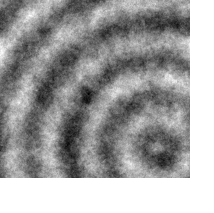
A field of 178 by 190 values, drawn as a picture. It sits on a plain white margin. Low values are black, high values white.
There is no overall slope. On average the colour sits 50% of the way up the scale. There are no lone odd cells. There is no seam. No single row or column stands out from its neighbours. The ninth with the lowest average is the bottom middle. The halves do not mirror each other. Rings spread out from the bottom right.
